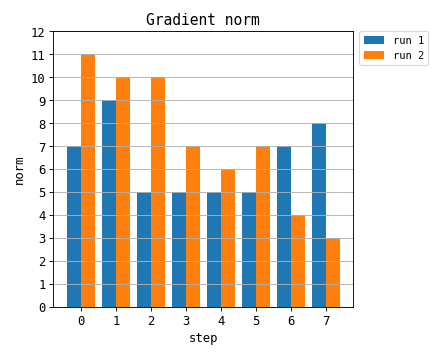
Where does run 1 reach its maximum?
1
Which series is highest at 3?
run 2
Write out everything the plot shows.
Title: Gradient norm
x-axis: step, ticks 0 1 2 3 4 5 6 7
y-axis: norm, ticks 0 1 2 3 4 5 6 7 8 9 10 11 12
Legend: run 1, run 2
Values:
run 1: 7 9 5 5 5 5 7 8
run 2: 11 10 10 7 6 7 4 3
